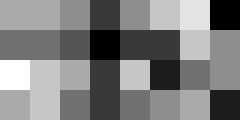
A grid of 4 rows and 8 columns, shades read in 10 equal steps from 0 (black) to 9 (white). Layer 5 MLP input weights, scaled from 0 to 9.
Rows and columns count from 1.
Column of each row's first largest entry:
7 7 1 2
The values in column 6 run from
1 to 7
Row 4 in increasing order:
1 2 4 4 5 6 6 7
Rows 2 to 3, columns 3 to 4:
3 0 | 6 2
